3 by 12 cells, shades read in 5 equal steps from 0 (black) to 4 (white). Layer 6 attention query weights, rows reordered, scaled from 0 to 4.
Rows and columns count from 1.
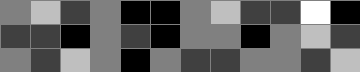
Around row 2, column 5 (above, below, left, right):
0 0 2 0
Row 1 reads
2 3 1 2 0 0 2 3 1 1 4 0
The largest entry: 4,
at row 1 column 11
